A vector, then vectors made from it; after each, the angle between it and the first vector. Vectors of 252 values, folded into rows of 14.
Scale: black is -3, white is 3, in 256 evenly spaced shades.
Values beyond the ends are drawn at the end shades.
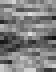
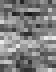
nearly opposite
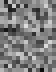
orthogonal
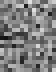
orthogonal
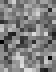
partly aligned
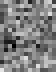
partly aligned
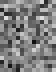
orthogonal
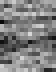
nearly parallel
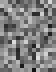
orthogonal
